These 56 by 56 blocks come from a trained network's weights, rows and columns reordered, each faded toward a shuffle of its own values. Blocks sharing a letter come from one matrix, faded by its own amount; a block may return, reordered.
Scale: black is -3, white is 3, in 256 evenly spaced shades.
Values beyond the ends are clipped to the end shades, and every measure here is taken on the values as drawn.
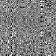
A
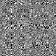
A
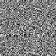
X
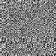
X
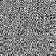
X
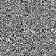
X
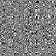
A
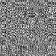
X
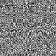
X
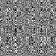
A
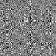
A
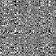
A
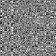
A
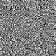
X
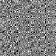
A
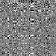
A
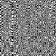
A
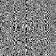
A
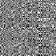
A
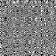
A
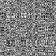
X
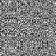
X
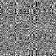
A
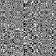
A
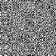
X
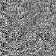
A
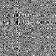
A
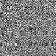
X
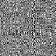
A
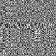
X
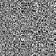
X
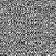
X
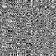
X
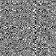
A
